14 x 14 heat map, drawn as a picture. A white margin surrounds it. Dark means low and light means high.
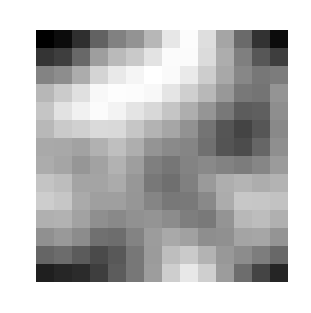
There are no lone odd cells. On average the colour sits 60% of the way up the scale. The ninth with the highest average is the top middle.
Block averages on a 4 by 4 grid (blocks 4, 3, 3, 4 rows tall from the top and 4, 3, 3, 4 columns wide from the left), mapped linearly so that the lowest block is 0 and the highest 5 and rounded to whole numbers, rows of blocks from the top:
1451 / 4420 / 3213 / 0131
